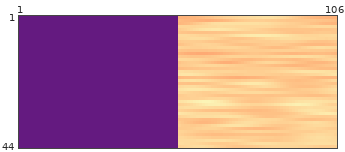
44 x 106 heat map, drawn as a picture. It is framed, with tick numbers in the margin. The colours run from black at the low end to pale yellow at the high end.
The table splits into one row of 2 panels. Panel 1,1: low, flat. Panel 1,2: very high, streaked across, faint in contrast.
